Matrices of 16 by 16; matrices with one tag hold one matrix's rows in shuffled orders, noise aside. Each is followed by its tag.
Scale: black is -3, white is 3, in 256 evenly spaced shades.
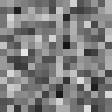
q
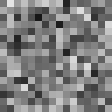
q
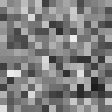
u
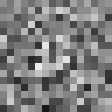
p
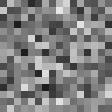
p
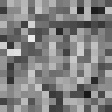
u
